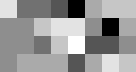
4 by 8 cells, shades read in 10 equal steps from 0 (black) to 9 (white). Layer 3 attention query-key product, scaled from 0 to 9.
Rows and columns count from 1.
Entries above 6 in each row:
3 3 2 2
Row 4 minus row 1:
-3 2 2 3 3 0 1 0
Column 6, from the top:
6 5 3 6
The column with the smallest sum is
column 7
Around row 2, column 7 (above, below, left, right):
7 3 5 6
